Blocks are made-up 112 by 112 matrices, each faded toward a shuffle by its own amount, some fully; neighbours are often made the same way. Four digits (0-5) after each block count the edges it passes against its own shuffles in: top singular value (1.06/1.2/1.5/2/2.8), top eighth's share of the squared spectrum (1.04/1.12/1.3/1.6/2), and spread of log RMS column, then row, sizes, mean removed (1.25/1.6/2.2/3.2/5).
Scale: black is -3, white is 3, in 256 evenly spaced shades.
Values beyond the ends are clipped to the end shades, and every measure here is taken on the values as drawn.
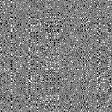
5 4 3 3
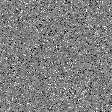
2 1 0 0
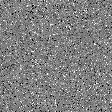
2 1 0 0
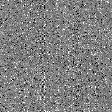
4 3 2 1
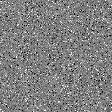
3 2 1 0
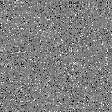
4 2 1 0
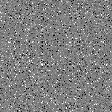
4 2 1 1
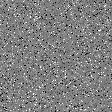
0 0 0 0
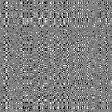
5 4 4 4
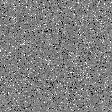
2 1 0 0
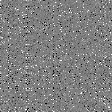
4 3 2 1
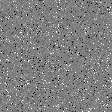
2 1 1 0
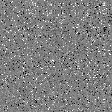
3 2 1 1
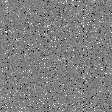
3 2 1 0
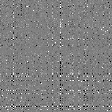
5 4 3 3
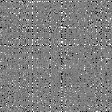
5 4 3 3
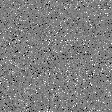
2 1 0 1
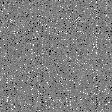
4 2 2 1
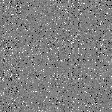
3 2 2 1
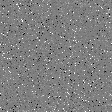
0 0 0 0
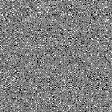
4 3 2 2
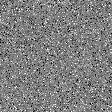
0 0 0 0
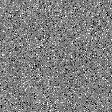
3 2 1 1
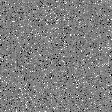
2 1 1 1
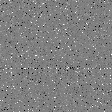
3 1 0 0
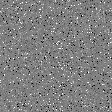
2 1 0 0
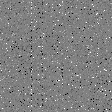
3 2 1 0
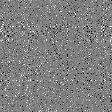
3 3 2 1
